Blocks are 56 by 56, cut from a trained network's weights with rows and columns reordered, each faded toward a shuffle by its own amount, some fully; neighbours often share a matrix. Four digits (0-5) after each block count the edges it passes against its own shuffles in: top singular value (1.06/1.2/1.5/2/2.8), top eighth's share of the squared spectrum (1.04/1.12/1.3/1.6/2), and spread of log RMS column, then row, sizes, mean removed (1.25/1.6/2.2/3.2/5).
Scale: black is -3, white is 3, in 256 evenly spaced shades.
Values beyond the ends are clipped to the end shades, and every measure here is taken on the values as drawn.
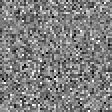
2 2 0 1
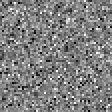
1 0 0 0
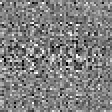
4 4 2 3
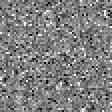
2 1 0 0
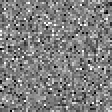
0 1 0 0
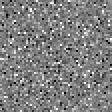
0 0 0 0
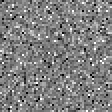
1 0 0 0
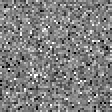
0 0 0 0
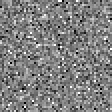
0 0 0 0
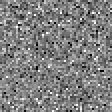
1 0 0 0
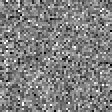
2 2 1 0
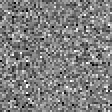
3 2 1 1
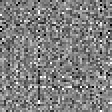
3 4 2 2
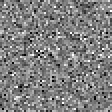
2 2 0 2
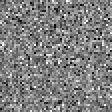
0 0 0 0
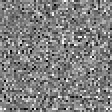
3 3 1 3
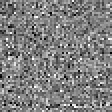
2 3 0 2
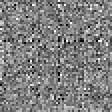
3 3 2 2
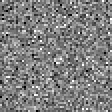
1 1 0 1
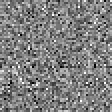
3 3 1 1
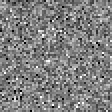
1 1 0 0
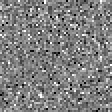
2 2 0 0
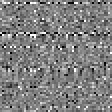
4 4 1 3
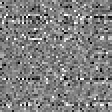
4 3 0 3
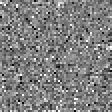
1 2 0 1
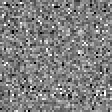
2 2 0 1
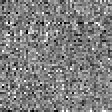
2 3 1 2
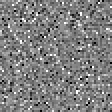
1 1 0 0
